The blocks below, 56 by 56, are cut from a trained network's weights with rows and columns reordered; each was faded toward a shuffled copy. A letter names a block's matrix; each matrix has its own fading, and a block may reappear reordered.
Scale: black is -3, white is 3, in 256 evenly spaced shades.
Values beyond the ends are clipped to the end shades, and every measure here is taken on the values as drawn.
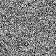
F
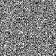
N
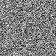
F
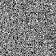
N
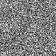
F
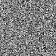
N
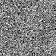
F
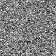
F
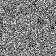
F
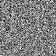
N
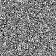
F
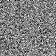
F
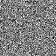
N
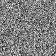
F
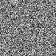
F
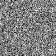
F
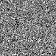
N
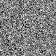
F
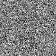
N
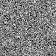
N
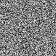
F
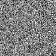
N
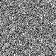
F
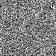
F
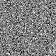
F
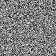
F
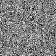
N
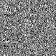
N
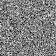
F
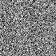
F
